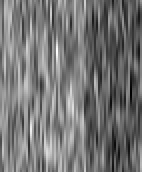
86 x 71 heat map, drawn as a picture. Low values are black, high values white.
Grain: streaks running down. Seam: vertical, 60% of the way across, the left part higher. Histogram: bell-shaped.
